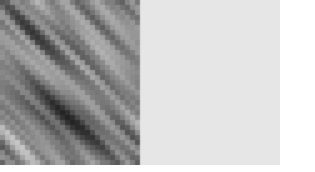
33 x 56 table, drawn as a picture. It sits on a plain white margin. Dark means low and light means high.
It is made of 1 by 2 panels. Panel 1,1: middling, slanting down to the right, strong in contrast. Panel 1,2: very high, flat.
